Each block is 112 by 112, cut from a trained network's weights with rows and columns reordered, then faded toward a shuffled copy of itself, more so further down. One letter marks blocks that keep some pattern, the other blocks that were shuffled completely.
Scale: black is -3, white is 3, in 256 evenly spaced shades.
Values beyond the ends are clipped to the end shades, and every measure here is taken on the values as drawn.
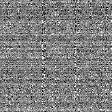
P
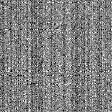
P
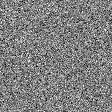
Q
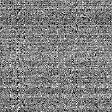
P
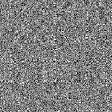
P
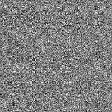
P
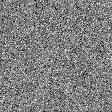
Q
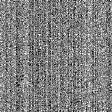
P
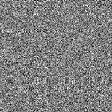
P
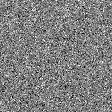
Q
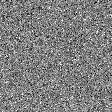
Q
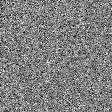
Q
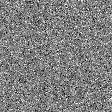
Q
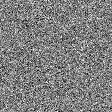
Q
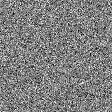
Q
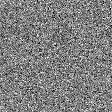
Q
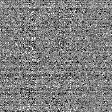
P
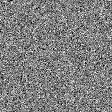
Q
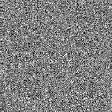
P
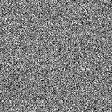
P
